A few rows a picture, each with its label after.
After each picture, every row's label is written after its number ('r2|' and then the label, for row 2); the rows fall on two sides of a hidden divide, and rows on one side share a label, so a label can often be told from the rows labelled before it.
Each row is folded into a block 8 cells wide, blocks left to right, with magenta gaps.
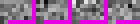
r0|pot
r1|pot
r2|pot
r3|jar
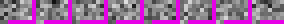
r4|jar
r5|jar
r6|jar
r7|pot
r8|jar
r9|jar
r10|jar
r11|jar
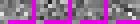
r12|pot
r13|jar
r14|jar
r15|jar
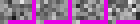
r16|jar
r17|jar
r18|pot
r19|jar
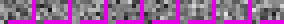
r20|jar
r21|pot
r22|jar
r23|pot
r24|jar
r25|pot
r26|jar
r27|jar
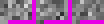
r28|jar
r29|jar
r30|jar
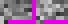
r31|jar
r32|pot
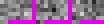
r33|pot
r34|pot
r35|jar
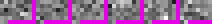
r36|pot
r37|pot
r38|jar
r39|pot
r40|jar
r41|pot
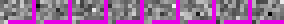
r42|pot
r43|pot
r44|jar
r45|pot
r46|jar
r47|pot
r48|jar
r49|pot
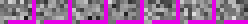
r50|pot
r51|jar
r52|pot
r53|pot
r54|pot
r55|pot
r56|pot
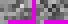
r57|pot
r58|pot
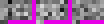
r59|pot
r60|jar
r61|jar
